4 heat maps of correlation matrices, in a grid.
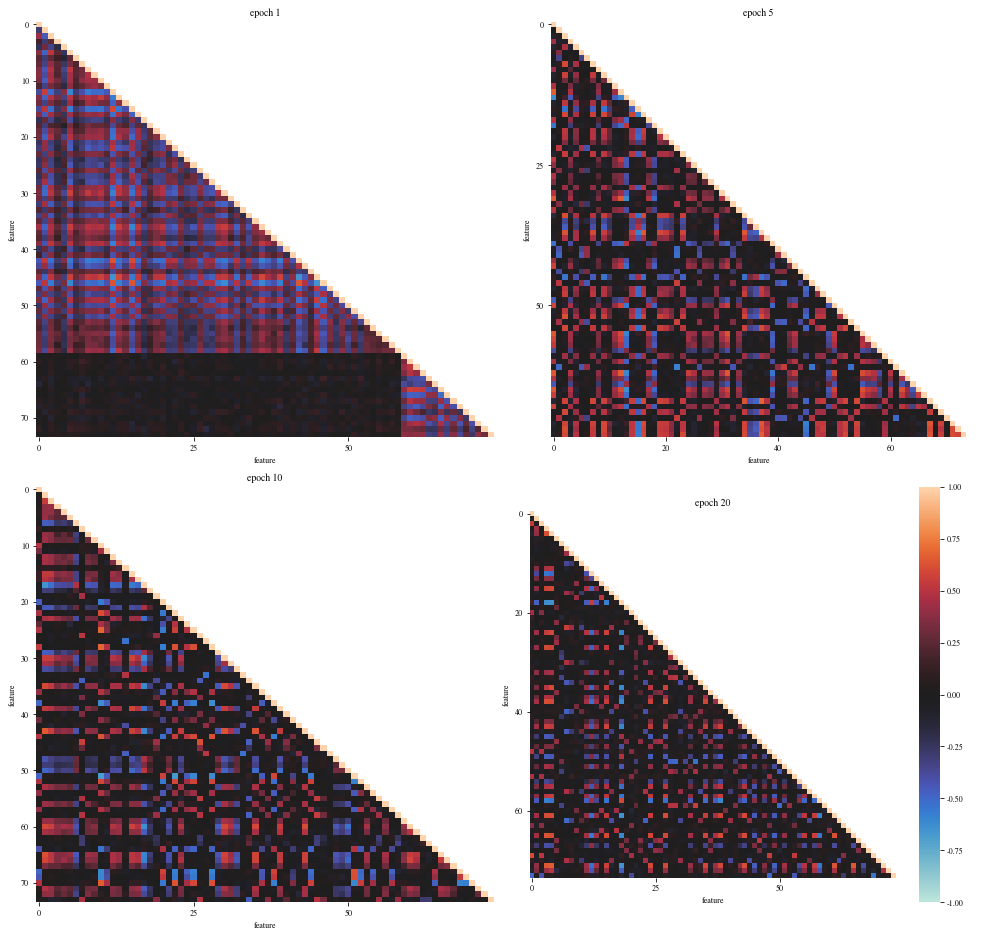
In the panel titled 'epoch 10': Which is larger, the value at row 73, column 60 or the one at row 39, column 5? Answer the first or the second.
the second
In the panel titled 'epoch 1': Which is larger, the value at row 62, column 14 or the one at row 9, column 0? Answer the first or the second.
the second
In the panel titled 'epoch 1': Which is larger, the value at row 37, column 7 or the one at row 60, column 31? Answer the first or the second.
the first
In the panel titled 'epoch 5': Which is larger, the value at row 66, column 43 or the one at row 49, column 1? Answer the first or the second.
the first
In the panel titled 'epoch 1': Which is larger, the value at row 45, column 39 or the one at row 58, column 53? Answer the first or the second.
the first
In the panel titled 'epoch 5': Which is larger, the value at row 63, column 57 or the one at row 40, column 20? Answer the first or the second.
the first
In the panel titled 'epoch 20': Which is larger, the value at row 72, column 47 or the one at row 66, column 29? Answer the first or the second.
the first
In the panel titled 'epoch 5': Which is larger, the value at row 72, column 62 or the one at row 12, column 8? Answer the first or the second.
the second
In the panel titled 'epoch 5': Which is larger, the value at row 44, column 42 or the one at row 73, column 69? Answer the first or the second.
the second
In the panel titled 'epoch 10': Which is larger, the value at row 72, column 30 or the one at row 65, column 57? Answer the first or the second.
the first
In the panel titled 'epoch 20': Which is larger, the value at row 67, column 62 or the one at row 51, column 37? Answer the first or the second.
the second
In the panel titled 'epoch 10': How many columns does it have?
74
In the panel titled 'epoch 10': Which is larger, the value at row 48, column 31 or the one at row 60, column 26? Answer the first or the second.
the second
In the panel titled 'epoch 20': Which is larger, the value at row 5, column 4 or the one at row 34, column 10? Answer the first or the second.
the second
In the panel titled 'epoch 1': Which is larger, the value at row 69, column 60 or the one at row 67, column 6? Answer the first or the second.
the first
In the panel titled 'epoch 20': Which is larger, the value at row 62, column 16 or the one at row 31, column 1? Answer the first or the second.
the second
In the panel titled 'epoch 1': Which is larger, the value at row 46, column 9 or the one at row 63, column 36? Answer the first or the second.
the second
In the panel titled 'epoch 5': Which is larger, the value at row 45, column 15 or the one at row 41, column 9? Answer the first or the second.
the first
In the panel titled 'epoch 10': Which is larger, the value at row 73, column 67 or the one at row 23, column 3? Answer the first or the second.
the second
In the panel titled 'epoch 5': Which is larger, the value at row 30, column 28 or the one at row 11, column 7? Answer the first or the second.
the first
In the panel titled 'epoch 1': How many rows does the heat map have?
74
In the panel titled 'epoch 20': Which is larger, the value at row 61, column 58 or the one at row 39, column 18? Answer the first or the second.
the second
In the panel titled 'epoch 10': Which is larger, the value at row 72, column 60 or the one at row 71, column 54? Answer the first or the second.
the first
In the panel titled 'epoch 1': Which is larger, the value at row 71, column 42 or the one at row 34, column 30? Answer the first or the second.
the first
